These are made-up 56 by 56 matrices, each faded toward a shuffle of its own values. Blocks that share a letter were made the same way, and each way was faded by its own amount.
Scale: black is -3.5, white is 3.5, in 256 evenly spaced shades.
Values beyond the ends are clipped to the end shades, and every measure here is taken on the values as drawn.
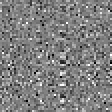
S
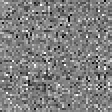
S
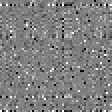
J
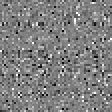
S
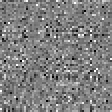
S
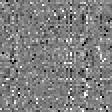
S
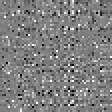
J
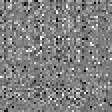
S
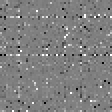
J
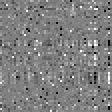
J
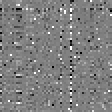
J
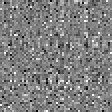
S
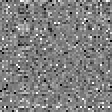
S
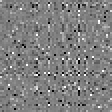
J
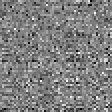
S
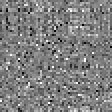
S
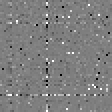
J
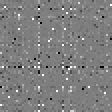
J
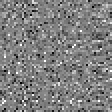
S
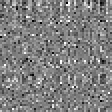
S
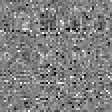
S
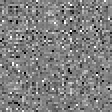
S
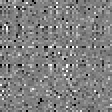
J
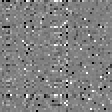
J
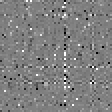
J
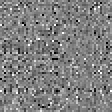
S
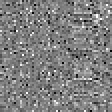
S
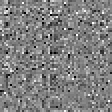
S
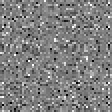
S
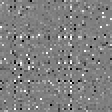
J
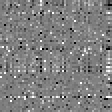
J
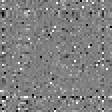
J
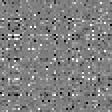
J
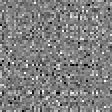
S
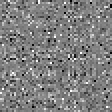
S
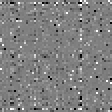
J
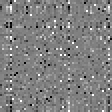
J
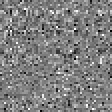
S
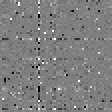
J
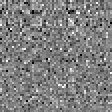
S
